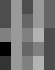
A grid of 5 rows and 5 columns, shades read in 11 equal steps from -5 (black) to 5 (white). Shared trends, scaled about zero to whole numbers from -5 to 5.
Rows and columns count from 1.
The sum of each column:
-12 5 -4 6 -8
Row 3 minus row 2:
2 0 1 1 -1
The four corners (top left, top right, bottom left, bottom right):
-2 -1 -3 -2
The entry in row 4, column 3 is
-1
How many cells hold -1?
4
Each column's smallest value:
-5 1 -2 0 -2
